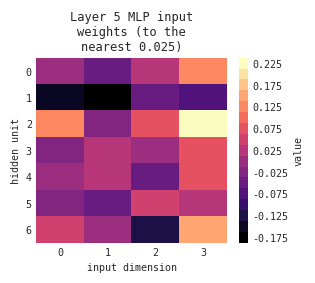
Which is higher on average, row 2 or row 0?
row 2
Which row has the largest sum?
2
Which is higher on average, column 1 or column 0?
column 0
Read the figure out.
Title: Layer 5 MLP input weights (to the nearest 0.025)
x-axis: input dimension, ticks 0 1 2 3
y-axis: hidden unit, ticks 0 1 2 3 4 5 6 (0 at the top)
Colour bar: value, ticks -0.175 -0.125 -0.075 -0.025 0.025 0.075 0.125 0.175 0.225
Values, 7 rows of 4:
0 -0.05 0.025 0.125
-0.15 -0.175 -0.05 -0.075
0.125 -0.025 0.075 0.225
-0.025 0.025 0 0.075
0 0.025 -0.05 0.075
-0.025 -0.05 0.05 0.025
0.05 0 -0.125 0.15
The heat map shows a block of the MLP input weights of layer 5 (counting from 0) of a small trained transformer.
